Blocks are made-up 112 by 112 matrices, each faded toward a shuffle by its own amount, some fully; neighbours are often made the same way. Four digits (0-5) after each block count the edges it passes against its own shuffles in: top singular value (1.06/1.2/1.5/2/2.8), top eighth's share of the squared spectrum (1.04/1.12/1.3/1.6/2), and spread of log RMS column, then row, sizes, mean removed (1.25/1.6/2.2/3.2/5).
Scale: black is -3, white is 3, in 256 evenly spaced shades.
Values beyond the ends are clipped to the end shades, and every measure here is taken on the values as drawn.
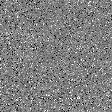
1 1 1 1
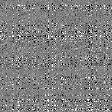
2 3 4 4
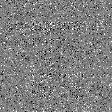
1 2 2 2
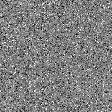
3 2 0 1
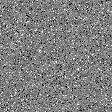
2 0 0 0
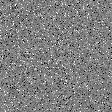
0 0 0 0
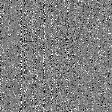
2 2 3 0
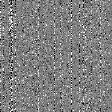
2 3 4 0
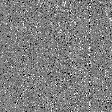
2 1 2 0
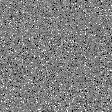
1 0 1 0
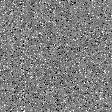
0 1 1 0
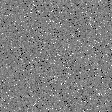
0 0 0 0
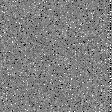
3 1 1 0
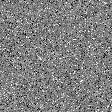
0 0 0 0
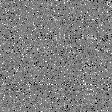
3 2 0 1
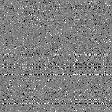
4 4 2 3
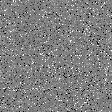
3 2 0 1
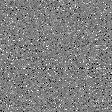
3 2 0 1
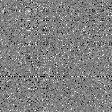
4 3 1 2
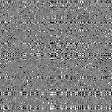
5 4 3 4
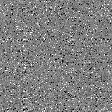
3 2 1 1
